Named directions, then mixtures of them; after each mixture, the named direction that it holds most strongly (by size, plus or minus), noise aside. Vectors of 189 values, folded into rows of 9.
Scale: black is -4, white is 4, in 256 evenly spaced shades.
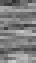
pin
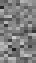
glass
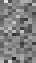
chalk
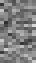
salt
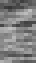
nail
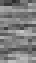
pin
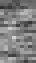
nail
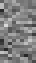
salt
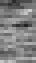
nail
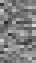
salt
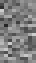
glass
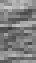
nail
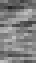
nail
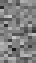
glass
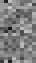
chalk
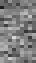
glass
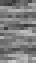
pin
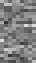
salt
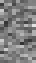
salt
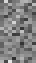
chalk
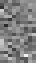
glass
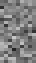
glass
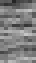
pin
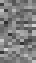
salt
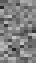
glass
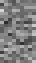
salt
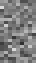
glass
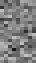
glass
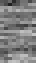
pin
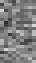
salt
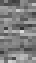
pin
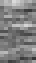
pin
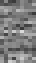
pin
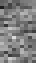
glass
